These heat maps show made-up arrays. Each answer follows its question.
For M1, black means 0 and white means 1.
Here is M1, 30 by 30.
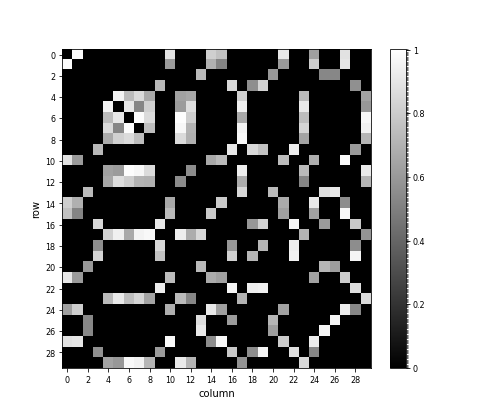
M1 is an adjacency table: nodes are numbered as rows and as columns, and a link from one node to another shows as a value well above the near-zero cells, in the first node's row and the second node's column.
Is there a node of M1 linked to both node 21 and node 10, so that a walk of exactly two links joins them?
yes
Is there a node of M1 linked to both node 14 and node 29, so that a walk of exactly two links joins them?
no
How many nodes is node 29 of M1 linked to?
9
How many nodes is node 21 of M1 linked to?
7
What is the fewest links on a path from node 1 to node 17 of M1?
6
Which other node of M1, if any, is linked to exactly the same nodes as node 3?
node 22
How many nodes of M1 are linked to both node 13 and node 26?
3
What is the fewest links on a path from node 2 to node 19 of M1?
3
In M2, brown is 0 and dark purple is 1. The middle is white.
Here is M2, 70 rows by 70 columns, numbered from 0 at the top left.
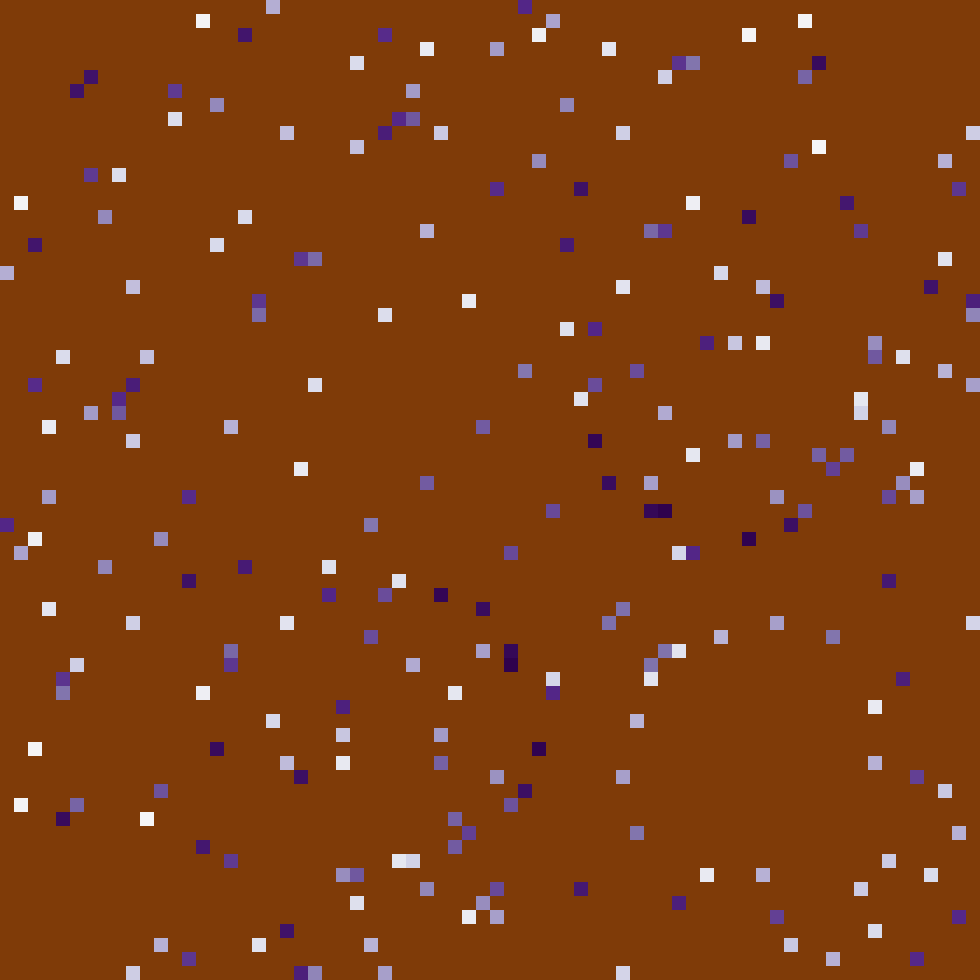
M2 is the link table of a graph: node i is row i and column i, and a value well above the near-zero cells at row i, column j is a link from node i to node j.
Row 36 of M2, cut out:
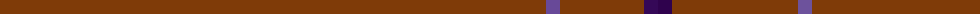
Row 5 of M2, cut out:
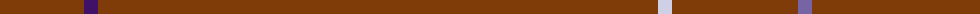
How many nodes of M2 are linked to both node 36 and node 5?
2
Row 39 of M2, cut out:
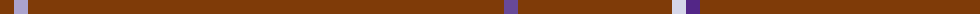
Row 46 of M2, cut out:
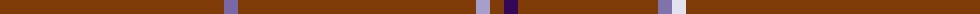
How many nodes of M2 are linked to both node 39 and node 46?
2
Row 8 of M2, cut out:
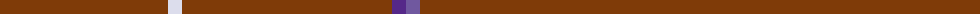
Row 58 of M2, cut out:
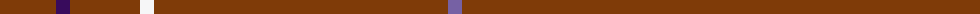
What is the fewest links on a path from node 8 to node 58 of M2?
6
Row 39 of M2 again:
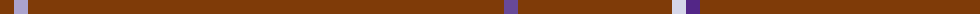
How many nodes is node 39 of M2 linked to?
4
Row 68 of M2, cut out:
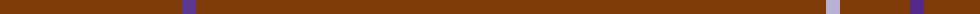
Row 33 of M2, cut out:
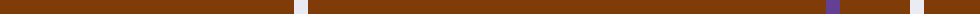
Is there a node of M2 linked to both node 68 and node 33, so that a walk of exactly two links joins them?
yes
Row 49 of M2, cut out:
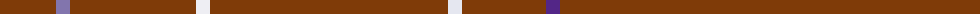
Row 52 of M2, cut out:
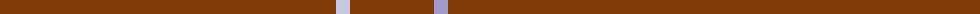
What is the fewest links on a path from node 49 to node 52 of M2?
5
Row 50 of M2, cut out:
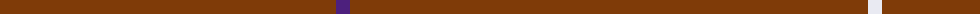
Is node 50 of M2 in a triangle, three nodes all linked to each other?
yes
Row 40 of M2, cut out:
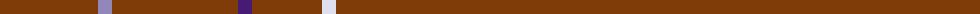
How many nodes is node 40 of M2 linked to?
3
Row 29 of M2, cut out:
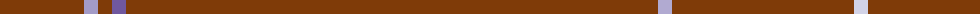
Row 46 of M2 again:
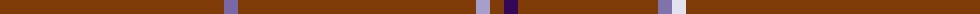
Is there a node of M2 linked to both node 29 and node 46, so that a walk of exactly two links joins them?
yes
